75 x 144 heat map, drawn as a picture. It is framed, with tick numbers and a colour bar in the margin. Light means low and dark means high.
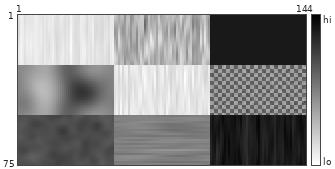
It is made of 3 by 3 panels. Panel 1,1: very low, streaked downward, faint in contrast. Panel 1,2: low, streaked downward. Panel 1,3: very high, flat. Panel 2,1: middling, smooth, strong in contrast. Panel 2,2: very low, streaked downward, faint in contrast. Panel 2,3: middling, checkered, strong in contrast. Panel 3,1: high, blotchy, faint in contrast. Panel 3,2: middling, streaked across, faint in contrast. Panel 3,3: very high, streaked downward, faint in contrast.
